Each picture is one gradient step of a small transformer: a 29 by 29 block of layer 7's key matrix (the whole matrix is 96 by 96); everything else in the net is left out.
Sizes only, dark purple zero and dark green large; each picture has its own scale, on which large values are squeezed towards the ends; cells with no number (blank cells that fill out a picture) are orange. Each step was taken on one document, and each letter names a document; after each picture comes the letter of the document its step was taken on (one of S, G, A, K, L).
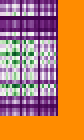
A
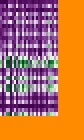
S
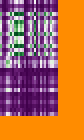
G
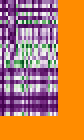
S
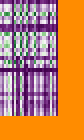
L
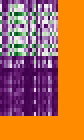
G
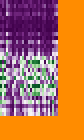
A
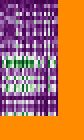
S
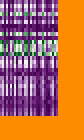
A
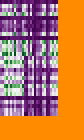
A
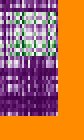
S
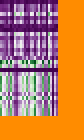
L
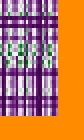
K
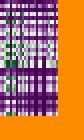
S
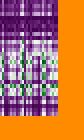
A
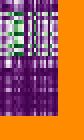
G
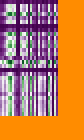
L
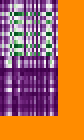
G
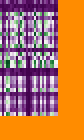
G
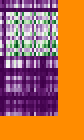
S
